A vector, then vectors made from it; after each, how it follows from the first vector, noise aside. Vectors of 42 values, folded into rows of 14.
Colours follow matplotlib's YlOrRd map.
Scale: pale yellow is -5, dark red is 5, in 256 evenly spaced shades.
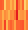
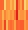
copied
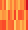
wrapped around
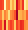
scaled up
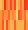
negated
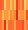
copied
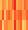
wrapped around
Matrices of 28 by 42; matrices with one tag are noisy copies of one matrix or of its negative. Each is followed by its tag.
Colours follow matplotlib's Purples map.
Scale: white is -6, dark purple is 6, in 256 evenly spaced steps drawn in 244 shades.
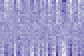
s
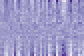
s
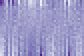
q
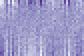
q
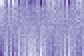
q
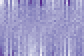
q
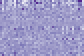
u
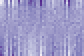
q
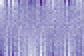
q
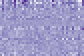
u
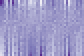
q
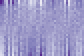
q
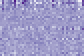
u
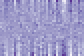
s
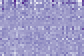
u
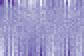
q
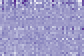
u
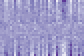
s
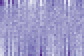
q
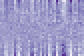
s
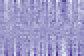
s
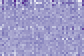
u
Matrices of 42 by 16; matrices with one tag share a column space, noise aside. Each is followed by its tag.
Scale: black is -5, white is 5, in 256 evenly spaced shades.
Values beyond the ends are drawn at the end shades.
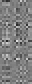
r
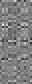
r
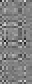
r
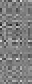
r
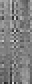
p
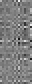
r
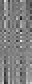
p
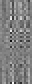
p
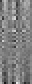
p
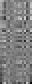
p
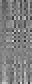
p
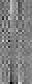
p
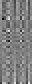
p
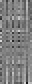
p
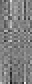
p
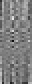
p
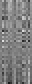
p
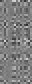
r
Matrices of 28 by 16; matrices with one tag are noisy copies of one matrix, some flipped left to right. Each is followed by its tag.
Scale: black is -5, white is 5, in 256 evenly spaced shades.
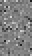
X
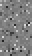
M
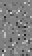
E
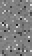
M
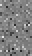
M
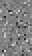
E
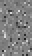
E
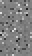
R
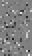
E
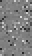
X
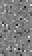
M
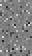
M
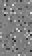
R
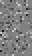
R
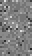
X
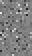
R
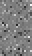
M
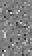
E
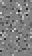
R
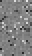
X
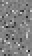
E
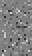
E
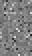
R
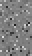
M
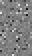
R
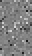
X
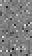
M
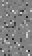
E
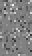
R
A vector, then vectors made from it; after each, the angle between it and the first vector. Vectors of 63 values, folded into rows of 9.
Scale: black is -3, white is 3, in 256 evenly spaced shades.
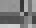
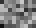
partly opposed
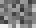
partly aligned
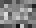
partly opposed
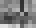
nearly parallel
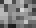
partly opposed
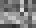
nearly opposite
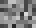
partly opposed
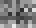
partly aligned
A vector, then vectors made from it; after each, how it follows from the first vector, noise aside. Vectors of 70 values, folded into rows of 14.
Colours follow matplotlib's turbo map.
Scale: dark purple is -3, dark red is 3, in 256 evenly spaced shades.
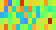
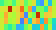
wrapped around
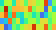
wrapped around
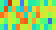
negated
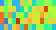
wrapped around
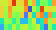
wrapped around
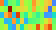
wrapped around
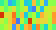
wrapped around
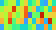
wrapped around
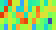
negated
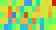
wrapped around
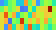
wrapped around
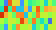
negated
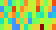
wrapped around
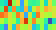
negated
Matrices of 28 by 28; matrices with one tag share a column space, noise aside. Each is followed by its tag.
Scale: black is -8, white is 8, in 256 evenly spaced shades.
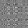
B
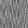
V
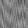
V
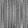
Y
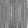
Y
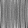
Y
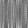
Y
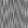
V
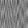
V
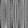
Y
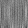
Y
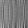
Y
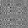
B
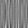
Y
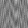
V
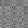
B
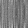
Y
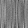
Y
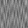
V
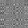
B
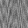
V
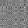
B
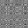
B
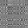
B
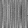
Y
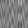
V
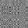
B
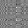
B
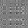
B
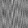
V
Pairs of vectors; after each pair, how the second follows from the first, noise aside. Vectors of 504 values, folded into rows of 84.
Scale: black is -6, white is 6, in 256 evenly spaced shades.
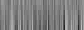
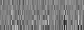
sign-scrambled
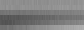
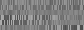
sign-scrambled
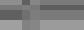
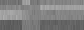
negated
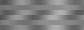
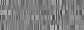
sign-scrambled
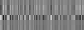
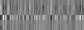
negated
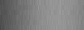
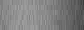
reversed
